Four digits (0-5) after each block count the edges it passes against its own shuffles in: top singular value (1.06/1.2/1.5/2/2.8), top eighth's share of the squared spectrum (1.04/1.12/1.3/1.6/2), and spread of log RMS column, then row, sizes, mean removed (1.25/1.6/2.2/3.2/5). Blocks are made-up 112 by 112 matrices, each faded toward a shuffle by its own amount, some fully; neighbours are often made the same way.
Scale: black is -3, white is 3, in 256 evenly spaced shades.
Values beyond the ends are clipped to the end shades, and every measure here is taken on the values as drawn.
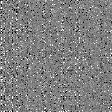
4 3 3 1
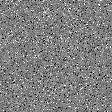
2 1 0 0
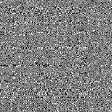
4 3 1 3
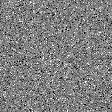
3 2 0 0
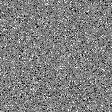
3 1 0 1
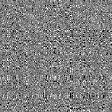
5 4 3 3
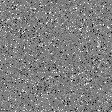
2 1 0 0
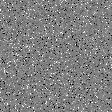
0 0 0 0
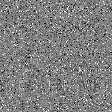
3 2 1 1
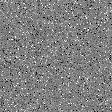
0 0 0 0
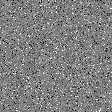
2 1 0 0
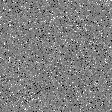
0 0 0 0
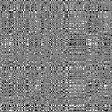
5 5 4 4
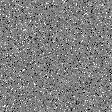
0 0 0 0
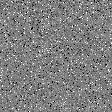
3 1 0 0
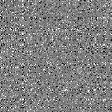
4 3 2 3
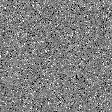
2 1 0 0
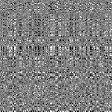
5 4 3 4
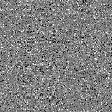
4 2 1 1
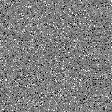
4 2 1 1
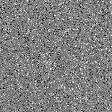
3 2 0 1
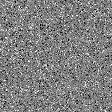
1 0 0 0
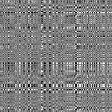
5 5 4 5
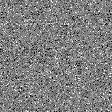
3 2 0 1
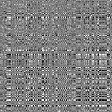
5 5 4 4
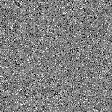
3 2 0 0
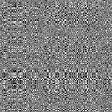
5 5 4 4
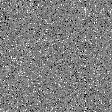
2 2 1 0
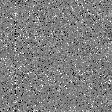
3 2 1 1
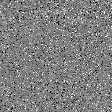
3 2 1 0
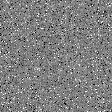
3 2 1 0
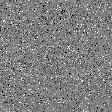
3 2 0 1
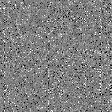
4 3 2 1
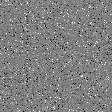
2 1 0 0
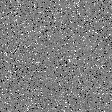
0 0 0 0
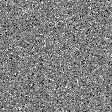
0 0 0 0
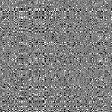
5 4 3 3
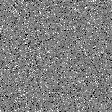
3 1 0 0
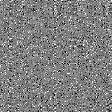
4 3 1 2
